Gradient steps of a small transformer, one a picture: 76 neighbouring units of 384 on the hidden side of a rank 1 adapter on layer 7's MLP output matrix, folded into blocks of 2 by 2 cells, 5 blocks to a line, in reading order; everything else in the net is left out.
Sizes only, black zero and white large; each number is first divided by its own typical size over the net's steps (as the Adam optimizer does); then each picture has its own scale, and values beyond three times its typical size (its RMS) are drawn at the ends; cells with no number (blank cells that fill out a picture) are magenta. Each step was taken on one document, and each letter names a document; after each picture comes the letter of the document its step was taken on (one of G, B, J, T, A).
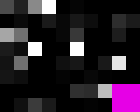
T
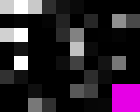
T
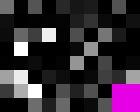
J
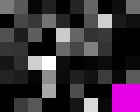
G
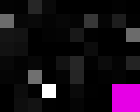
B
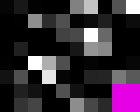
G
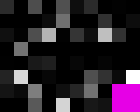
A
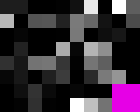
G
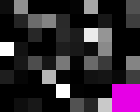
G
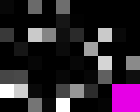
J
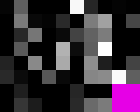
G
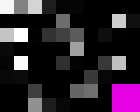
T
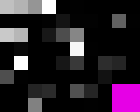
T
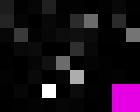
B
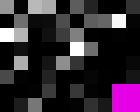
T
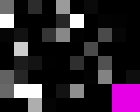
J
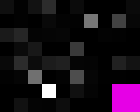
B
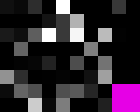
J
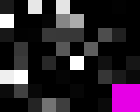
J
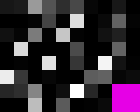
J
